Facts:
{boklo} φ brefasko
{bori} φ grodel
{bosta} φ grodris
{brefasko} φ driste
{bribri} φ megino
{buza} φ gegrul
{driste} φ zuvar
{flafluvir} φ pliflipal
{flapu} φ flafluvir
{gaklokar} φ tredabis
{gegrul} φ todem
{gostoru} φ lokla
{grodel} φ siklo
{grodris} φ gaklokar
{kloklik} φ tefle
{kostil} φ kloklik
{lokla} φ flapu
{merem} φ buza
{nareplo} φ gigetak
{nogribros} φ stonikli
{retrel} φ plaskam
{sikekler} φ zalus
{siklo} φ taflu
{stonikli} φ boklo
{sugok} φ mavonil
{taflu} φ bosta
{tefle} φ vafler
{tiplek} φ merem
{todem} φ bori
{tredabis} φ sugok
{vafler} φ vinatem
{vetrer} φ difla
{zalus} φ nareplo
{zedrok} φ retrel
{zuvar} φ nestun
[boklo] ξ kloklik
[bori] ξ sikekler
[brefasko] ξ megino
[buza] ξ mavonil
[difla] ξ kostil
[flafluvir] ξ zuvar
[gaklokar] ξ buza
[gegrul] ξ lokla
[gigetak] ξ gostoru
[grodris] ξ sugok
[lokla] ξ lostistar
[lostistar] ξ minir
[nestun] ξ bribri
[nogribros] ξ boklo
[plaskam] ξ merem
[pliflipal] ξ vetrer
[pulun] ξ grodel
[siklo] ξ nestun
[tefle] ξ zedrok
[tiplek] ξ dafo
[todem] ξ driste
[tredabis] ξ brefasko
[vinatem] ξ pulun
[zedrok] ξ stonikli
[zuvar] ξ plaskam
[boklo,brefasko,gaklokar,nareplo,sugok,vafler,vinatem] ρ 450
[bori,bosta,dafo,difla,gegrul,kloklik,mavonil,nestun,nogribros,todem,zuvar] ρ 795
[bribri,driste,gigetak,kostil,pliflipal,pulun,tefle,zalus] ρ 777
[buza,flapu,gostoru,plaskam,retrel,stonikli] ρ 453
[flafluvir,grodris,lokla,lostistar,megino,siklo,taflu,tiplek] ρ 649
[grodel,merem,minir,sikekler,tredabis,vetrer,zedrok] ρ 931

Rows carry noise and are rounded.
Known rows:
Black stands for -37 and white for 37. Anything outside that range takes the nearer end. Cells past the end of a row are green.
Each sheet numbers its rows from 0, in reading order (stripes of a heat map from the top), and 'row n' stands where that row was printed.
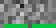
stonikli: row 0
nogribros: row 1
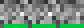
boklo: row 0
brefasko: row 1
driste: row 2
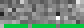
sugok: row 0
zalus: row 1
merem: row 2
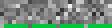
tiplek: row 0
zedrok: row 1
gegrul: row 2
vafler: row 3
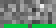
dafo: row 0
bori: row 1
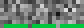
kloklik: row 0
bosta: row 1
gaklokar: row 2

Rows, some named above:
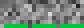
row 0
vinatem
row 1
driste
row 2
stonikli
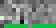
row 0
grodel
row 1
kostil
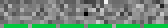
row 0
pliflipal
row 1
nareplo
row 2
pliflipal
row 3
tredabis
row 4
vinatem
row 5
stonikli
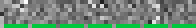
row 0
buza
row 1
nareplo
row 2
nestun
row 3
flapu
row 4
gostoru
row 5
taflu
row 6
mavonil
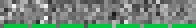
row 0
todem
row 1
siklo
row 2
nestun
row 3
zuvar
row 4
grodris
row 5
tefle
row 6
nareplo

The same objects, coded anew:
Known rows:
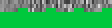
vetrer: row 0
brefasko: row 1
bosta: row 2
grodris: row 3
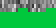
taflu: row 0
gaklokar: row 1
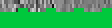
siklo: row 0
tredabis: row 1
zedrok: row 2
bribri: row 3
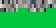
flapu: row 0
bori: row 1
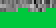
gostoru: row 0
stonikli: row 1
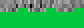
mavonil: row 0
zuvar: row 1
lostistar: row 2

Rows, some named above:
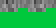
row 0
nogribros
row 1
nogribros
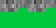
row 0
nogribros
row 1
nogribros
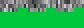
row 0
sugok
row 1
gegrul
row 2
bosta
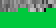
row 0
tiplek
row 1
grodel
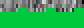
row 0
nestun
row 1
merem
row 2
nareplo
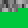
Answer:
todem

